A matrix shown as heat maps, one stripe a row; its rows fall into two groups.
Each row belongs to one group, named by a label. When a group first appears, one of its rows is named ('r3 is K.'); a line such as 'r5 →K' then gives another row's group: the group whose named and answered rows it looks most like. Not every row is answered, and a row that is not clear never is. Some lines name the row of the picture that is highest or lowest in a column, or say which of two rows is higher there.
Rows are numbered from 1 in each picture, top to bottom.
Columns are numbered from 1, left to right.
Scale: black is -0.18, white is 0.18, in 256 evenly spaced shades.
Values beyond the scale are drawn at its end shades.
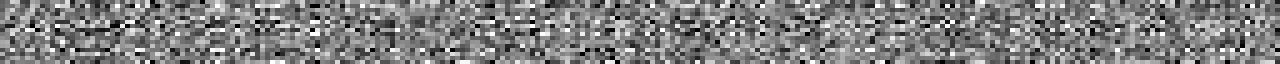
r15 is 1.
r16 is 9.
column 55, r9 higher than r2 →No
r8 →1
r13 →1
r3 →1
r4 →1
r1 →9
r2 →9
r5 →9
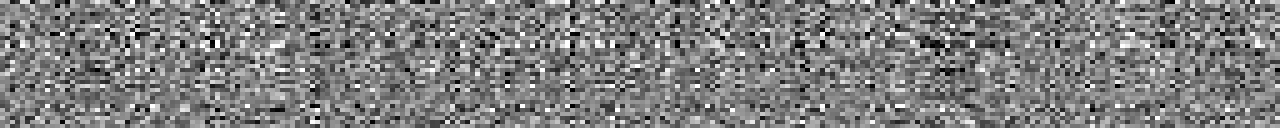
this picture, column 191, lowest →18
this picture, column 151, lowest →9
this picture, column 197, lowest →1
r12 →9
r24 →9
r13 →1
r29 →1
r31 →1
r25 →9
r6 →9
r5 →1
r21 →1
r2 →1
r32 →9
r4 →9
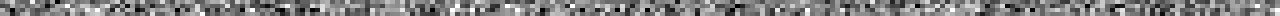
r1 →1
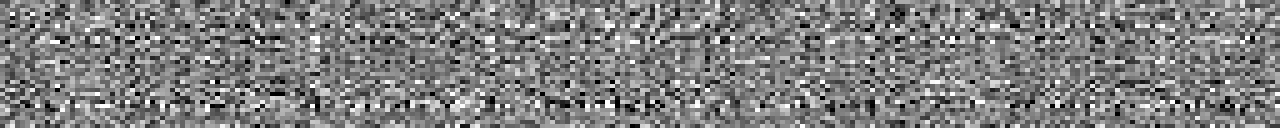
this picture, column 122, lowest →10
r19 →9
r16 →1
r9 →1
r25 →9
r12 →9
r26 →9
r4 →1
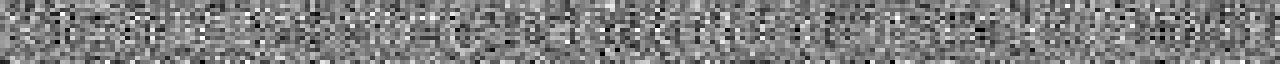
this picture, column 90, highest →7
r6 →1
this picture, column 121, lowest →14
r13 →9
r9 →1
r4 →1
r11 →1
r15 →9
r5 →9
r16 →1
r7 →1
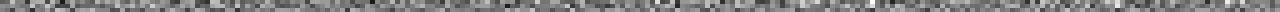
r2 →1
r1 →1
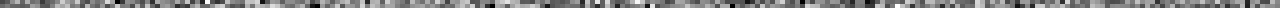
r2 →9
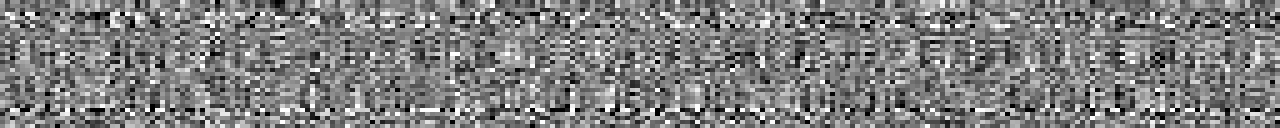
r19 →1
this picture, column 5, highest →11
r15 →9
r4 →1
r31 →9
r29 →1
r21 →1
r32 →1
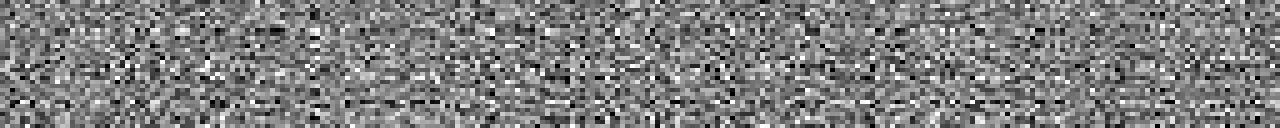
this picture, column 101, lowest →18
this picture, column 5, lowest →20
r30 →9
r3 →9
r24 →9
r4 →9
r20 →9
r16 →1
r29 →1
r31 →9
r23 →9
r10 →9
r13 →1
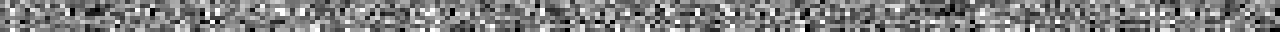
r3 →9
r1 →9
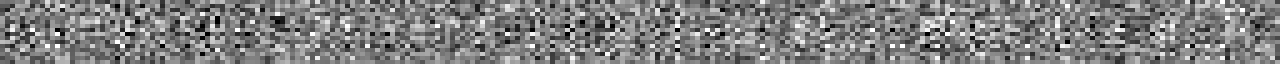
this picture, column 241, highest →2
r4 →9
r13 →9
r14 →9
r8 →1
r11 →1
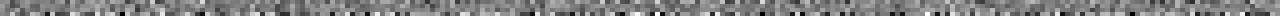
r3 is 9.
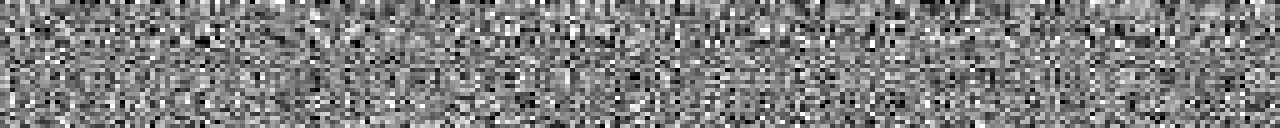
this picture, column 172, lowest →16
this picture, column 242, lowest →26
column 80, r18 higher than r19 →No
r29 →1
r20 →1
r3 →9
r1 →9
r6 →1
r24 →1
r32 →9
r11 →1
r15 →1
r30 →9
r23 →9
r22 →1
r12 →1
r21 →9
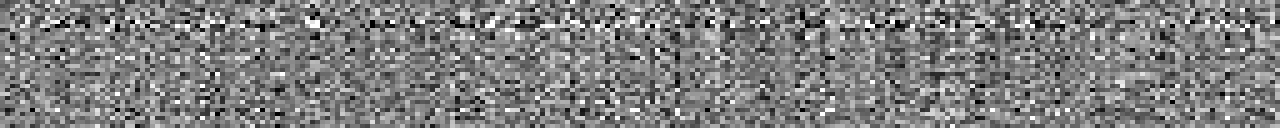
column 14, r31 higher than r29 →No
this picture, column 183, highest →7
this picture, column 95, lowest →7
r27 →1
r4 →9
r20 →9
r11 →9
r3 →1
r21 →1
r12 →9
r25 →1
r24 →1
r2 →1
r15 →1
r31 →1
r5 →1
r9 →9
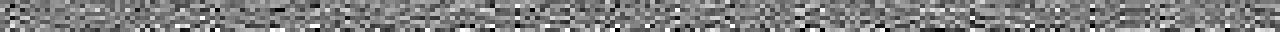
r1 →9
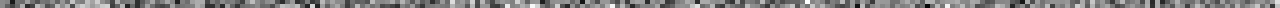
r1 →9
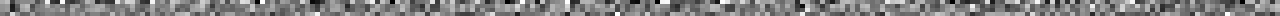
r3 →9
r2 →9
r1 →1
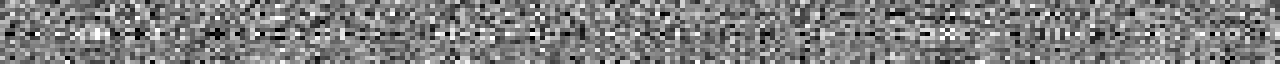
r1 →1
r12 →9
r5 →9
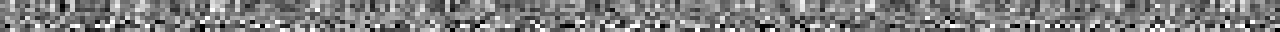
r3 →1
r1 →1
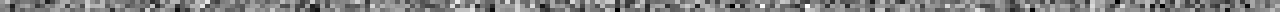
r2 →9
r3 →9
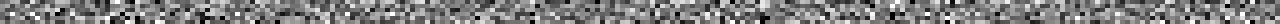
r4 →1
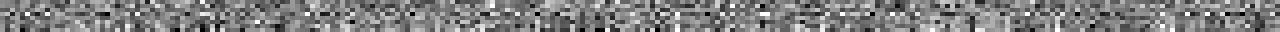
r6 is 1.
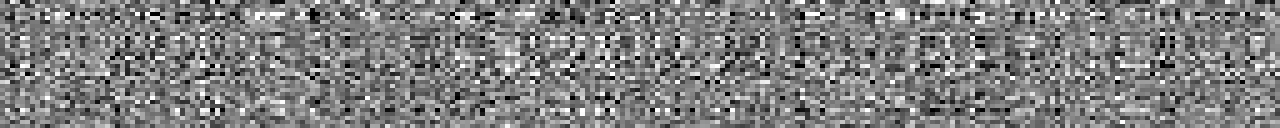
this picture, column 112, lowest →4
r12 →9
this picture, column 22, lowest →21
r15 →9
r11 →9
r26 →9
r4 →9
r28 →9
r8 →9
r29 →9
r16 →9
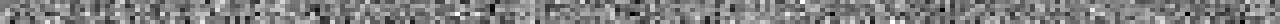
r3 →9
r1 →1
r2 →9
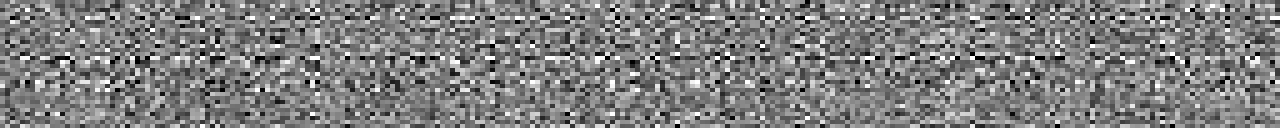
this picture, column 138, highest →5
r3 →1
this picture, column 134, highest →2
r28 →9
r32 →9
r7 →9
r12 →9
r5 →9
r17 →1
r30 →9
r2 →9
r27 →1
